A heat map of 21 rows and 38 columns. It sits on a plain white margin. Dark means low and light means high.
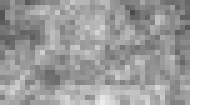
The bottom part is higher, past a seam about 80% of the way down. Neither half mirrors the other. The field is mottled with small blotches. The bottom middle is the ninth with the highest average.
